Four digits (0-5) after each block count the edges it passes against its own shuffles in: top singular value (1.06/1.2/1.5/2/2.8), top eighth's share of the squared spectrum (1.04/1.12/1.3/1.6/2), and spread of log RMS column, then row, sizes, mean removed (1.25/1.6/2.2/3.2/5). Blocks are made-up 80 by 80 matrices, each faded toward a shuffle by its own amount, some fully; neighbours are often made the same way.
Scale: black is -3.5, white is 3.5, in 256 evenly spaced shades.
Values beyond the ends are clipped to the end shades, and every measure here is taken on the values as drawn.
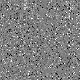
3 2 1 1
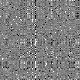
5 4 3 2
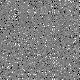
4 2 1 0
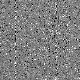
2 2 2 1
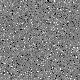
0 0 0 0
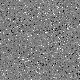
0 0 0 0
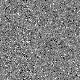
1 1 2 0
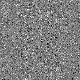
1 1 2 0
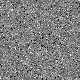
0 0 0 0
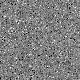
0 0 0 0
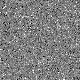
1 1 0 0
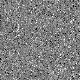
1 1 2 0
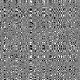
5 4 3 3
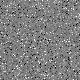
1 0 0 0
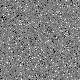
0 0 0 0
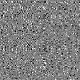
4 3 2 1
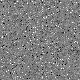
0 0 0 0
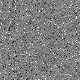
1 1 1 0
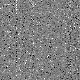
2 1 2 0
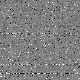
3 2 0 2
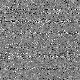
2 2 0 3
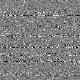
2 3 0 3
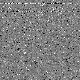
2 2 0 2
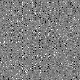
4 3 2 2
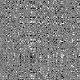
4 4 3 2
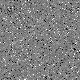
2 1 0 0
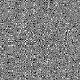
4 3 2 2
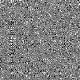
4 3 2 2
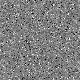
2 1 0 0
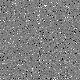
2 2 1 1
